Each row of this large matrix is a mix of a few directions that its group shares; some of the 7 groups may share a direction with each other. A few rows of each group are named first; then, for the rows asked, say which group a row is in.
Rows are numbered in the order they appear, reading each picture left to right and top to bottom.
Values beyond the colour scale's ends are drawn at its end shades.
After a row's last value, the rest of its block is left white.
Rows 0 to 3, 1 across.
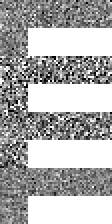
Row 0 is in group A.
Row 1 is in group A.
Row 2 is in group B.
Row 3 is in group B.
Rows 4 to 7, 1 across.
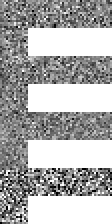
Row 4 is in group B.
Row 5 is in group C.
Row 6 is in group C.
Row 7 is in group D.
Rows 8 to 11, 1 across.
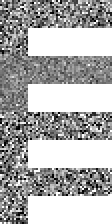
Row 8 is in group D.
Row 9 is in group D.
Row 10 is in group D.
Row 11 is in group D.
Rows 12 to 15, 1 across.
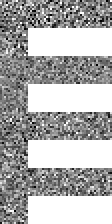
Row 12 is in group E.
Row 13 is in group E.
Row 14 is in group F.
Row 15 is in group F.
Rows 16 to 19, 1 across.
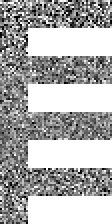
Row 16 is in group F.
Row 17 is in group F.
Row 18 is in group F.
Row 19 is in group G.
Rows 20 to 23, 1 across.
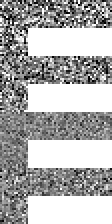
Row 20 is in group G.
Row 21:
G
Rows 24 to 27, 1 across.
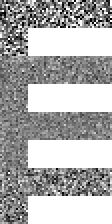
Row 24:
F
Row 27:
D
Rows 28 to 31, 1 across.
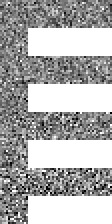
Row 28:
D
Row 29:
G
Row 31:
A
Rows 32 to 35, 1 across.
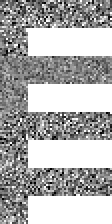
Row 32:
A
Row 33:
G
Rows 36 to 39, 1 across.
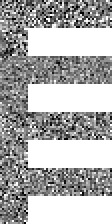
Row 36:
E
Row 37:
B
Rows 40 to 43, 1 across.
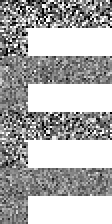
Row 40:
A
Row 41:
A
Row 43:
D
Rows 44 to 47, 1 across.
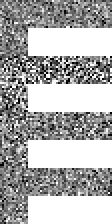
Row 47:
D
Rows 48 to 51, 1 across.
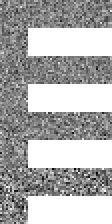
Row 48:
B
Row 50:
G
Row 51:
G
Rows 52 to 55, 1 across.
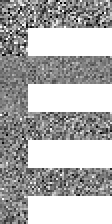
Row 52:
C
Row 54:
B
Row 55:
E
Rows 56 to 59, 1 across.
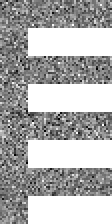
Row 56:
F
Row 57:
G
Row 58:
C
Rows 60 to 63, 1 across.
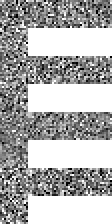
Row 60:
G
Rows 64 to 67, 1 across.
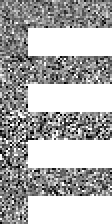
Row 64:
G
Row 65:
C
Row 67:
D
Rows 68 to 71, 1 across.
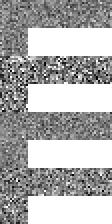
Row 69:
C
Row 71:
F
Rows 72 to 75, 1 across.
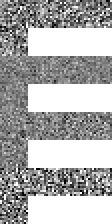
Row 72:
C
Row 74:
E
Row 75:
G
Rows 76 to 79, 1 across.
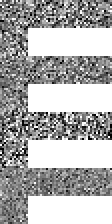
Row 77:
E
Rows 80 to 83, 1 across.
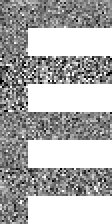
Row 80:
C
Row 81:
A
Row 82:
E
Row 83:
F
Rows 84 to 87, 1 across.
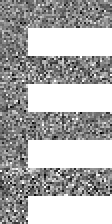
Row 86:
B
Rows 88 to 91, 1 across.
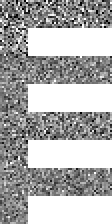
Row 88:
G
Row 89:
A
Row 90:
A
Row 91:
F
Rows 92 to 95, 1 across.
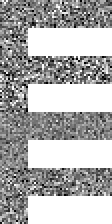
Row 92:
B
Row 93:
G
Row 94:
F
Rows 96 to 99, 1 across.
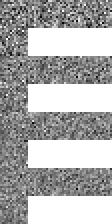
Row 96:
F
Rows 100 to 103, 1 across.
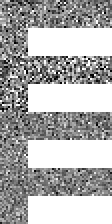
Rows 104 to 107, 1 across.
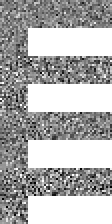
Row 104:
D
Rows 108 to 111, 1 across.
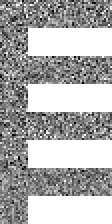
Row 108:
D
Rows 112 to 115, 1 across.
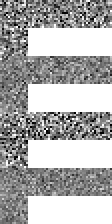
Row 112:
B
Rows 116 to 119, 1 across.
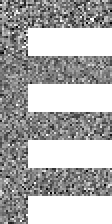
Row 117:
D
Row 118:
B
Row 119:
A
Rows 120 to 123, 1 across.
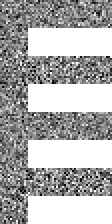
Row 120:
D
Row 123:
E
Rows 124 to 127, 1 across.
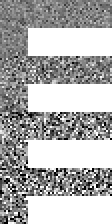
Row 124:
E
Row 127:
A
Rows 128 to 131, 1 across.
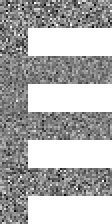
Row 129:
D
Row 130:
F
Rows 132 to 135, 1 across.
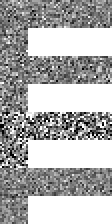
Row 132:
F
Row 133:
D
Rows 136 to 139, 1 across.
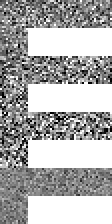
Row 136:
A
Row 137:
D
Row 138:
B
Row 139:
E
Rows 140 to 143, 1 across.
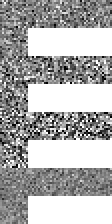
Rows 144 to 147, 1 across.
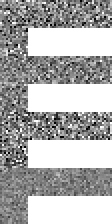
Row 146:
D
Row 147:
B
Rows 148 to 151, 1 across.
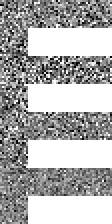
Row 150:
G
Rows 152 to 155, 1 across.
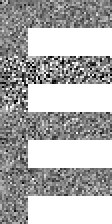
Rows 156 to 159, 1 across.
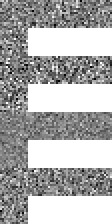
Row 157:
D
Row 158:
E
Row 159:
D
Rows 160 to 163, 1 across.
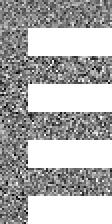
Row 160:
B
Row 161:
D
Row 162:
F
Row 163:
G
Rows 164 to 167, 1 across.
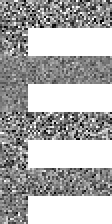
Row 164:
B
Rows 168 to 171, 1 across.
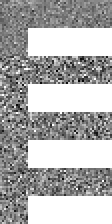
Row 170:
F
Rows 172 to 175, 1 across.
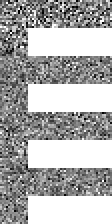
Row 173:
E
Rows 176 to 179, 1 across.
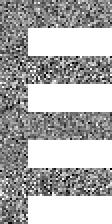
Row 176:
D
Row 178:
G
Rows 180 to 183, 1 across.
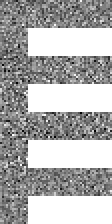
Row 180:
A
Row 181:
F
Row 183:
B
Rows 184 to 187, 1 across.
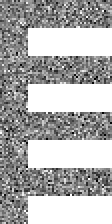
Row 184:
E
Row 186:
G
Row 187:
G
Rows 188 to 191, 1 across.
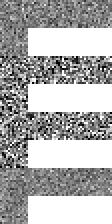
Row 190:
F
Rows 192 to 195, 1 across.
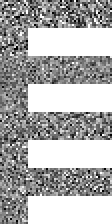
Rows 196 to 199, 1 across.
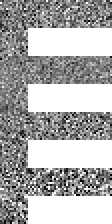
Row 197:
B
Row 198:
E
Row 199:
E
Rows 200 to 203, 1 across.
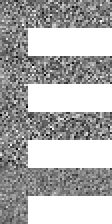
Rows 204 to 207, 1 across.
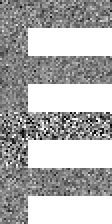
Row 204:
B
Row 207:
F
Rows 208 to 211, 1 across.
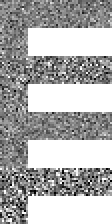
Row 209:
E
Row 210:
G
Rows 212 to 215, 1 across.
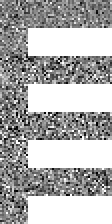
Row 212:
G
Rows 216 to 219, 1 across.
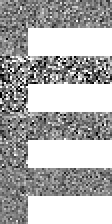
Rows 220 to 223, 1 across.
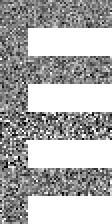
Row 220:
F
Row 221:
B
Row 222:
A
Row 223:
D
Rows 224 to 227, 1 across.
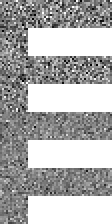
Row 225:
E
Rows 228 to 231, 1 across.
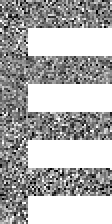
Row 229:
E
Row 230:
B
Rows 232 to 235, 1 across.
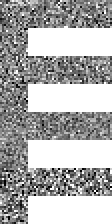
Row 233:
G
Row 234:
F
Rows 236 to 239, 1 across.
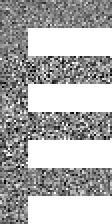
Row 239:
F
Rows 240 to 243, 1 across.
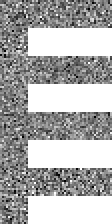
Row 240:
D
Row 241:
F
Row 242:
F
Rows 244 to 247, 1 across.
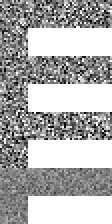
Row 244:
E
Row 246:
G
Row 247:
A
